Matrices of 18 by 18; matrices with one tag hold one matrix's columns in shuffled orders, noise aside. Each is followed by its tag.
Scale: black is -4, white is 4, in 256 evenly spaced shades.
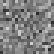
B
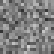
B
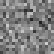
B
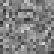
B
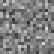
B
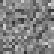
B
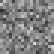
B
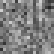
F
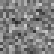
B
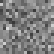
B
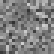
B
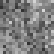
F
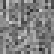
F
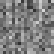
F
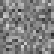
B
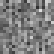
F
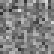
F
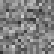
B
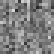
F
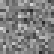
B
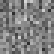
F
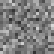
B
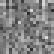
F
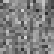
F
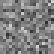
B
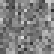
F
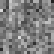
F
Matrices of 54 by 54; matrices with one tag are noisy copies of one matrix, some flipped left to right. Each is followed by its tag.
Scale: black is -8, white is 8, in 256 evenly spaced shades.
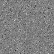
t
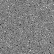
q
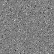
t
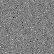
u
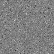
t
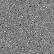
q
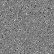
t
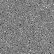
q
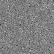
q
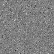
t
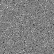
q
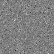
t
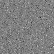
u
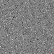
u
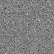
t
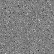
t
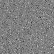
u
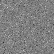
q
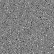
u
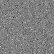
u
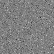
u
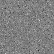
t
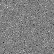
q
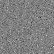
u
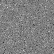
q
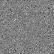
t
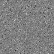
t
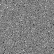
q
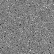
q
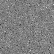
q
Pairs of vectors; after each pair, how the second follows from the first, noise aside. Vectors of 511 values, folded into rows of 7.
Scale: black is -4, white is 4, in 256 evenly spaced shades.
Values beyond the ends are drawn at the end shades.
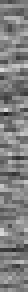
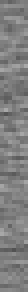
shrunk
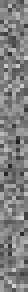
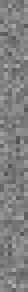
shrunk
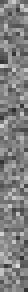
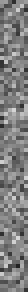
sign-scrambled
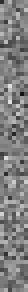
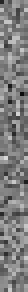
sign-scrambled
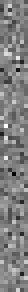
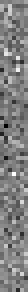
sign-scrambled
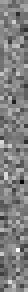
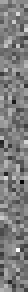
sign-scrambled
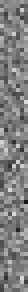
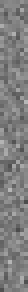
shrunk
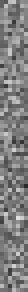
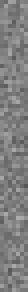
shrunk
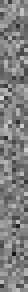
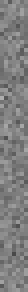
shrunk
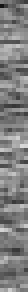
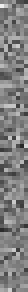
sign-scrambled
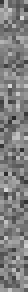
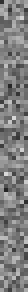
sign-scrambled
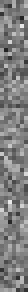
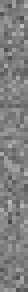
shrunk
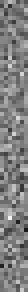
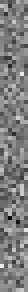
sign-scrambled
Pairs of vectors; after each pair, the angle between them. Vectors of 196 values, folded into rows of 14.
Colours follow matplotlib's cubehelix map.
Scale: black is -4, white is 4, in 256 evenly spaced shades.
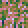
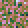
partly opposed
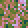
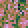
nearly opposite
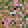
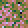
orthogonal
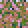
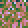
nearly opposite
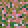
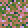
partly opposed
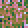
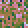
nearly parallel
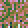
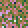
orthogonal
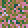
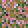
nearly opposite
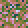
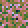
nearly opposite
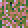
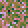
partly aligned
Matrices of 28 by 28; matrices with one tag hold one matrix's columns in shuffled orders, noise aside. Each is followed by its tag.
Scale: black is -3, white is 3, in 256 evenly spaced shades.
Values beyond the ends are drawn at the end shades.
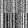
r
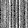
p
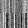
r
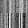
r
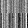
r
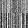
r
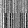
r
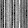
p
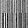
r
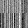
r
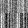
r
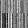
r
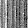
p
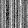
p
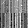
r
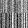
r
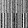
r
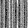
p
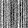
p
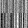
r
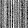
p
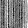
p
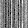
p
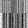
r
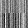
r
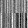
r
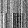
r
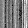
p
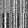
r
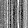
p
